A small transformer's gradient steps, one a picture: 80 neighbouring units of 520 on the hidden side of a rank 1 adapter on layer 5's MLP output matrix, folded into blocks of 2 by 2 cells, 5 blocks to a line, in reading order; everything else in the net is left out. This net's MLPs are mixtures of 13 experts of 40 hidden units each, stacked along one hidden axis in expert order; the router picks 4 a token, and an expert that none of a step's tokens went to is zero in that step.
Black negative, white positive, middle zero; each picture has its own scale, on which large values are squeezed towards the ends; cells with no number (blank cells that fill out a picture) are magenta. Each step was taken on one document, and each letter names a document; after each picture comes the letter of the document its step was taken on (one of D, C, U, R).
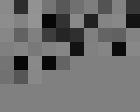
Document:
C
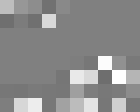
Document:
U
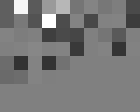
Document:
C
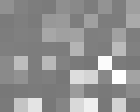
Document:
U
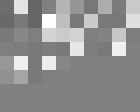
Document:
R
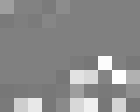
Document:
U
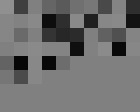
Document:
C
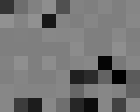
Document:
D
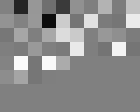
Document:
C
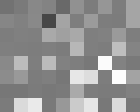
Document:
U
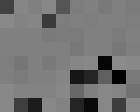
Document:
D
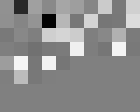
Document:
R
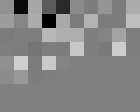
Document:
C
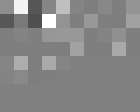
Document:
R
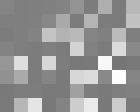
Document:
U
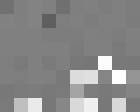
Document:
U
